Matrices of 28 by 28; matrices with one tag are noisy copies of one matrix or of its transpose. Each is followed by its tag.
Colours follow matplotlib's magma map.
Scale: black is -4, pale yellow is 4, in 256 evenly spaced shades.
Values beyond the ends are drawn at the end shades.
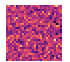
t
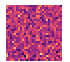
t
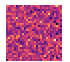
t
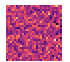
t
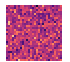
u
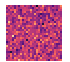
u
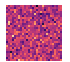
u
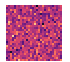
u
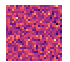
t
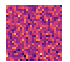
t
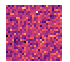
u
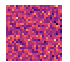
t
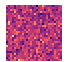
u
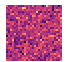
u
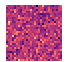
u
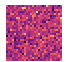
u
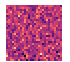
t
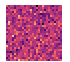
u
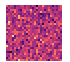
u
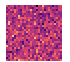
u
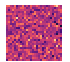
t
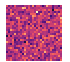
u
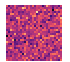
u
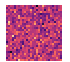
u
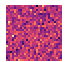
u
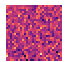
t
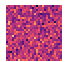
u
